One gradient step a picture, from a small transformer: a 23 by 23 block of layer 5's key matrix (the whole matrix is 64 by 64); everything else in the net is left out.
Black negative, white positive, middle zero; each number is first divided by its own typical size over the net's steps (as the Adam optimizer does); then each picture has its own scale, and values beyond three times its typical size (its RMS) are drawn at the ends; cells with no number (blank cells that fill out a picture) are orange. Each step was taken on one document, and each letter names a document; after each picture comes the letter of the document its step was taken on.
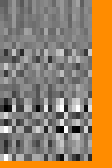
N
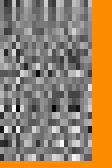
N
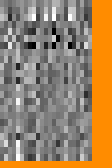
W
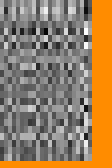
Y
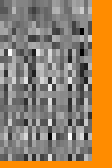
Y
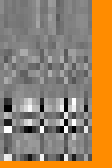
N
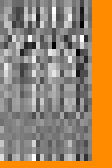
W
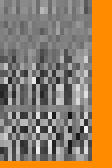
Y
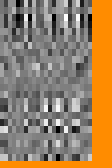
N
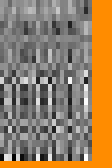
Y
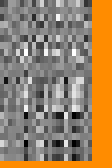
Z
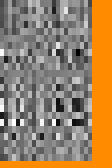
Z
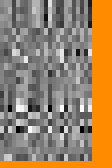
N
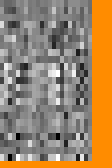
W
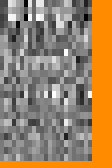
Z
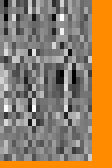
Z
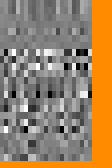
N
